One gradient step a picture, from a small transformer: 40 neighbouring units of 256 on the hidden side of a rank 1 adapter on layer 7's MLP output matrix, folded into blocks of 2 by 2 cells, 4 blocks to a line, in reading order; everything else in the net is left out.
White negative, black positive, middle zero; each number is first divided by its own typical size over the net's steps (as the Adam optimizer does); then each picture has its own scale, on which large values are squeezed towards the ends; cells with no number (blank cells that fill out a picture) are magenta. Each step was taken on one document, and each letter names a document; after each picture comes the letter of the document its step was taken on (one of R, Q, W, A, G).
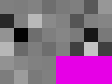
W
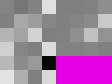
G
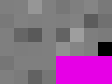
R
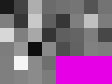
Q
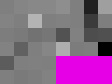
R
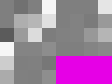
G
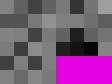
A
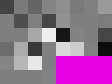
Q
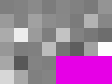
W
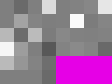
G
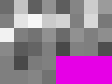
Q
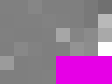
R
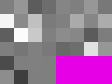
W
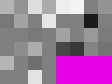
A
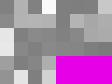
G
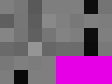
W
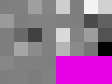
R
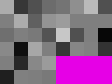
Q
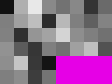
Q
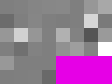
R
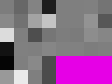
G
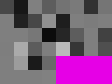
Q
